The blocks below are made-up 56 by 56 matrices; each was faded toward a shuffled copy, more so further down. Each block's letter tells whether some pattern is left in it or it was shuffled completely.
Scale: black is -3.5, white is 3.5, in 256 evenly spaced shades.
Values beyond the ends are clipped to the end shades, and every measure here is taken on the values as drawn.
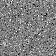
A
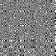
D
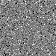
A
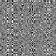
D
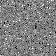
A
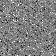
A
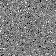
A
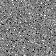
A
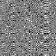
D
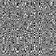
D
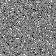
A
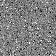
A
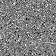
A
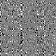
D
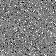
A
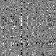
D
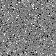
A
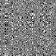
D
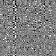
D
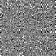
D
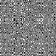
D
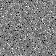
A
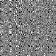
D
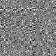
D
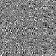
D
